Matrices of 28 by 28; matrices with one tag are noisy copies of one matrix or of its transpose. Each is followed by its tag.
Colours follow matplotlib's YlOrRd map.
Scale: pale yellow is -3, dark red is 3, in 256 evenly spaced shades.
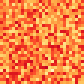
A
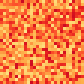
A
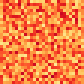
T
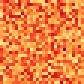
T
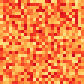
T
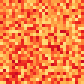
A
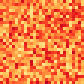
A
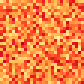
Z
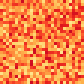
A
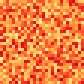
Z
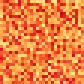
T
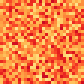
Z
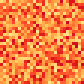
Z
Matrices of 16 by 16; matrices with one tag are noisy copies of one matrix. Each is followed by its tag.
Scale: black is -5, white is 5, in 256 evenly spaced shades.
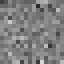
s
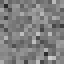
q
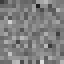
s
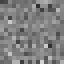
s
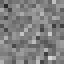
q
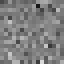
s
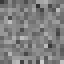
s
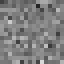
s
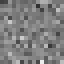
s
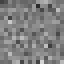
s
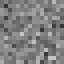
q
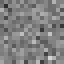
q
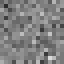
q
